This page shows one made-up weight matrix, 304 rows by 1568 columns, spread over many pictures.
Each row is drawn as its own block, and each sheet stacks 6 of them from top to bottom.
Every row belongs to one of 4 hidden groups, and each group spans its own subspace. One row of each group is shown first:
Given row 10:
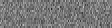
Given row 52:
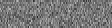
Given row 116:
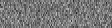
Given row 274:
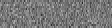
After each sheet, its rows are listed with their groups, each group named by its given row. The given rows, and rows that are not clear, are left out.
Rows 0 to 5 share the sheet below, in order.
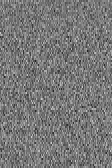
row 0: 52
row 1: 116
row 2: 52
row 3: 274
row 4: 10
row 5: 116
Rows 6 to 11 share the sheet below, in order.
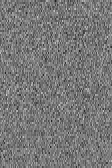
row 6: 52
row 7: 52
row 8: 274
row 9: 52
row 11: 10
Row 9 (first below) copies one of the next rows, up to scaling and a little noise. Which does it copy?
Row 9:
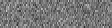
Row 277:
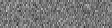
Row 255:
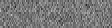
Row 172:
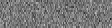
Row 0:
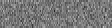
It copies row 277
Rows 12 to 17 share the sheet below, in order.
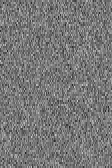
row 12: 52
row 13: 116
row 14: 116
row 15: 52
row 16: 10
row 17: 52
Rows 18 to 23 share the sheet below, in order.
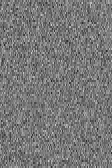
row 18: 274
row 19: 10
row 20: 274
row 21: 10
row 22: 10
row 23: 52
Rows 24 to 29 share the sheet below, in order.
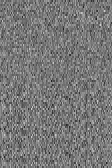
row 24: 10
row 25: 274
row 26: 274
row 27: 10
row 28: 10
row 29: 10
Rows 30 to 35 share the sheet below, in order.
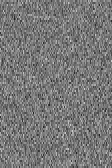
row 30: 52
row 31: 116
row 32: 274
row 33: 52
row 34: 116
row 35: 116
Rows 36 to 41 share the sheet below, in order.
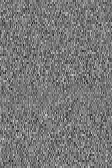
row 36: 10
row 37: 274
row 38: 116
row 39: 274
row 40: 274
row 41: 52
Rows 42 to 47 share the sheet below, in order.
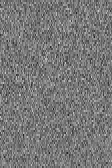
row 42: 116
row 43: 52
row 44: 274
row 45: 52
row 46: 116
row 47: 10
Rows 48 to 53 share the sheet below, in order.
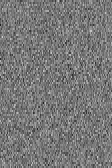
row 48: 274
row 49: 274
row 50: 116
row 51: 274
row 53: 10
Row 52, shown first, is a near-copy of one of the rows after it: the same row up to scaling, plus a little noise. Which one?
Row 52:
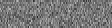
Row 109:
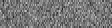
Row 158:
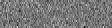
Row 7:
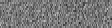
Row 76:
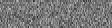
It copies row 76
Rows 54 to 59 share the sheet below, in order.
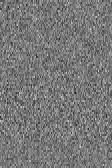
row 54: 52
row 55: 52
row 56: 52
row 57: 52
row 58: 116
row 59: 52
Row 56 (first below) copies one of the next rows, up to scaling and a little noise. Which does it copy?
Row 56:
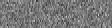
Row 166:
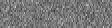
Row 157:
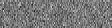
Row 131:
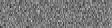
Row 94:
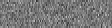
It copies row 94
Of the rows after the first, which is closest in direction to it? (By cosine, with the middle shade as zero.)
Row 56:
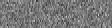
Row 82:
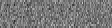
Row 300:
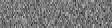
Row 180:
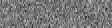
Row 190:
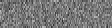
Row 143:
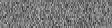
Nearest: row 190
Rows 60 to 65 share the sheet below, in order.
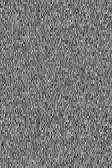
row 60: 116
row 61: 10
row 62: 10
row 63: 10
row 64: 116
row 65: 274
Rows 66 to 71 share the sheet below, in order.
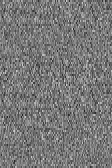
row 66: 10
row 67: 52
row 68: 116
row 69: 10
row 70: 52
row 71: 274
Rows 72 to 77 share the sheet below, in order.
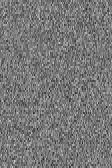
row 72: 116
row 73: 52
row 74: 274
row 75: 10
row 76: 52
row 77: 274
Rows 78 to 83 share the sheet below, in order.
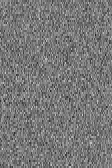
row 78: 116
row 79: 116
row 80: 274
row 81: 10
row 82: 274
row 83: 274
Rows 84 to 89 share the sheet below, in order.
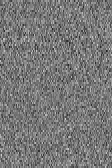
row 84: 10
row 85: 10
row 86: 116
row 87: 274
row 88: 274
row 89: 116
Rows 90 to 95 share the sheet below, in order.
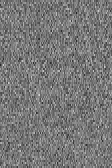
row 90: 116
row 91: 116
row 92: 52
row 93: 116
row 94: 52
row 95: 52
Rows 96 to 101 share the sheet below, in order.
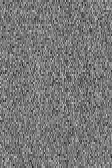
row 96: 10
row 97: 274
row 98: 116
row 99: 116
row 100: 116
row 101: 52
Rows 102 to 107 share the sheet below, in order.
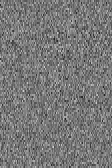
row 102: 116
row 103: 52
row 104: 52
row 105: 10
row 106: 274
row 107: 274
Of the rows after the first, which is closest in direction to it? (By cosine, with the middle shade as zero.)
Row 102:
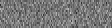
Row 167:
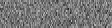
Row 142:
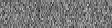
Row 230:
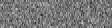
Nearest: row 142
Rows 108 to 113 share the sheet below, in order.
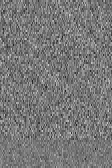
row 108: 10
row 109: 52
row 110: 52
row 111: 274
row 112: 116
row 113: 52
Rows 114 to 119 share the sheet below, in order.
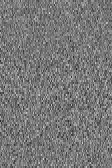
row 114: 10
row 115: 116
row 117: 116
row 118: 116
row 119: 274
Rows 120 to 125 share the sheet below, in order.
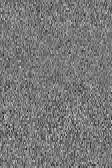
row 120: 116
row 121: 274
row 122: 52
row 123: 52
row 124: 52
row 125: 274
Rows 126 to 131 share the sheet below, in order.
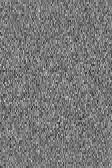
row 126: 116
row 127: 116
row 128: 52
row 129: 10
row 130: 52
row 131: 52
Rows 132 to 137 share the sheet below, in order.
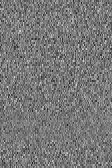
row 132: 116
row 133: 52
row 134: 274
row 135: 52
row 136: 10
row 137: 10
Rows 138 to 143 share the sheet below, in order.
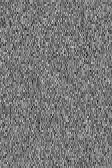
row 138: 10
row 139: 116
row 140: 52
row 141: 10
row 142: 116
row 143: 116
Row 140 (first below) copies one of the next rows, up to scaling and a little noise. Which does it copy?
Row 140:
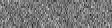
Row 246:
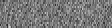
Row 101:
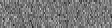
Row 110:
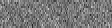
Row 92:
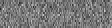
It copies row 110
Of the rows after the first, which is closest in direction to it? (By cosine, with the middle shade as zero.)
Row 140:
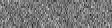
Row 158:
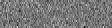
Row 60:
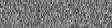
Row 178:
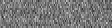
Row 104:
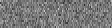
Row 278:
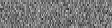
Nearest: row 104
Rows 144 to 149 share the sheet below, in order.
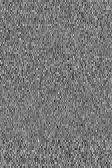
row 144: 10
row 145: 52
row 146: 116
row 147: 52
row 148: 10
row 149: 10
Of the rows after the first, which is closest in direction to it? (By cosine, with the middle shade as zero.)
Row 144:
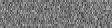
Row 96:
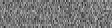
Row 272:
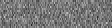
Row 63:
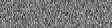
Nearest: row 96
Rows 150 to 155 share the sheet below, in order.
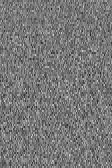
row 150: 10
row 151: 274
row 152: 274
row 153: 10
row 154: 10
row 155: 10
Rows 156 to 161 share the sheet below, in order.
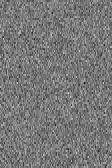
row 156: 52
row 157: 52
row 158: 52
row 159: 116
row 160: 10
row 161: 116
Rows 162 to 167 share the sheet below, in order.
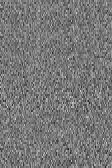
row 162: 116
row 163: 116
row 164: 116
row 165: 116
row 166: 52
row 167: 116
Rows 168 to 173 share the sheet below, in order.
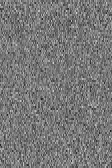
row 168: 116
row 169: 52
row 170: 274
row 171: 274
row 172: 52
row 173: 116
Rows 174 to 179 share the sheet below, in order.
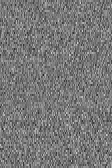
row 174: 274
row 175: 274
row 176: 274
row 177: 10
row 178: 10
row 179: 116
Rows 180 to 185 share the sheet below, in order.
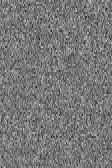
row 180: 52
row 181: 116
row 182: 52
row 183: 10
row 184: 274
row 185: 10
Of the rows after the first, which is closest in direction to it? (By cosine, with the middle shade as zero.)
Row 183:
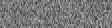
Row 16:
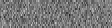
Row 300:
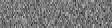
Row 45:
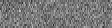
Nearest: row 45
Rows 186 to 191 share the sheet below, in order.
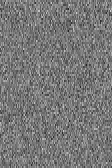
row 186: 116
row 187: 116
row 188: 116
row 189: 274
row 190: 52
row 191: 10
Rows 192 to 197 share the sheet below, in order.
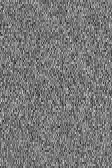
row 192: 52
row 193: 116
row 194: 52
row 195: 116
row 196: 52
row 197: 274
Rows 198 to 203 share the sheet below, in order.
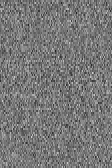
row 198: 116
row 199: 10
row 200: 274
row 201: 10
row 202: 10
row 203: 52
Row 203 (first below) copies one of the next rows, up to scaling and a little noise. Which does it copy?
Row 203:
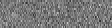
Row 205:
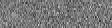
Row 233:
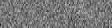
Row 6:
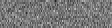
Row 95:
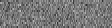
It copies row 205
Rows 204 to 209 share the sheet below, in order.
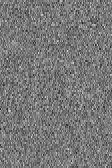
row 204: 274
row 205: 52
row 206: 52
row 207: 52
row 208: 10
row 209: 116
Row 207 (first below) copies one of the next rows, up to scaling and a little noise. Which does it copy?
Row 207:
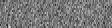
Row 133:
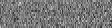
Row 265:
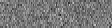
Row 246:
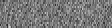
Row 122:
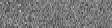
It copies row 246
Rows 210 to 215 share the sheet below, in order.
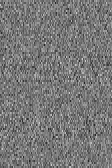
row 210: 116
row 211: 10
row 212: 10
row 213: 52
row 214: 116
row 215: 274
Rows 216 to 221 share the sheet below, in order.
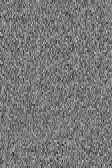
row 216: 10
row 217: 116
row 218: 116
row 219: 274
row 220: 274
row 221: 52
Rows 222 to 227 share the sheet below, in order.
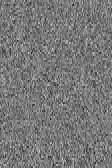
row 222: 274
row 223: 10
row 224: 10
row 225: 52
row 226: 10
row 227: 116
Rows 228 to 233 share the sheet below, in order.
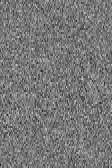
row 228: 52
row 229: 52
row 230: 274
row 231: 10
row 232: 52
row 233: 52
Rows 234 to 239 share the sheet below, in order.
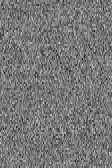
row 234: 274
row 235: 52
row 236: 10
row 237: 274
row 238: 116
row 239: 116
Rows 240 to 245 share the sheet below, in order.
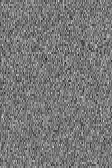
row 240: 274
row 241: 10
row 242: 274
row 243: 10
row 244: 274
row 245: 274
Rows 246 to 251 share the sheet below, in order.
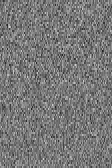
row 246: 52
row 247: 52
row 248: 52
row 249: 10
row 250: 274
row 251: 274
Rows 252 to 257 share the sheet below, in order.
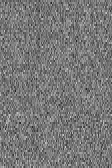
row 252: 116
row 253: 116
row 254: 10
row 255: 52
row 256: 52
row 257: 274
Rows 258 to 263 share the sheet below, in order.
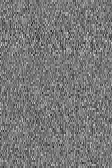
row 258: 10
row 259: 116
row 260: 116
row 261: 274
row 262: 116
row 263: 274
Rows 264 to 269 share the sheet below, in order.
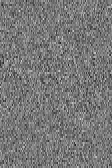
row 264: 274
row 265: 52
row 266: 52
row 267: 116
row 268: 52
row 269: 52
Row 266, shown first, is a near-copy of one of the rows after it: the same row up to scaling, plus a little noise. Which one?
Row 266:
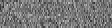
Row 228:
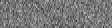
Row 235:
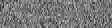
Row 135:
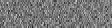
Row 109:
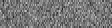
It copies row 235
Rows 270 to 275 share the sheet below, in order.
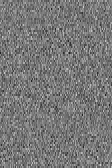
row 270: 10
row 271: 274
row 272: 10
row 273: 52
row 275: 10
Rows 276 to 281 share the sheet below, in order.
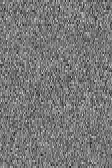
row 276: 10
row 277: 52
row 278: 116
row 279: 116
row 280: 274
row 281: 274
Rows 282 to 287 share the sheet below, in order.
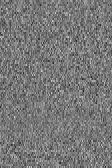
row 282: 10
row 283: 116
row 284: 274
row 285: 10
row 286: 274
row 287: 52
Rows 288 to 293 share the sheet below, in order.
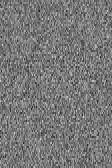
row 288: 116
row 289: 10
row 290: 274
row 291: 10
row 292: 274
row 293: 116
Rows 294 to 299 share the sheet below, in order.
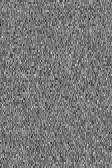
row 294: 274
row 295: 274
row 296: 10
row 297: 10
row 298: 10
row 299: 116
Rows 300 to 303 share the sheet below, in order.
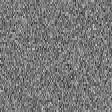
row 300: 10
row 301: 52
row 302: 116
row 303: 52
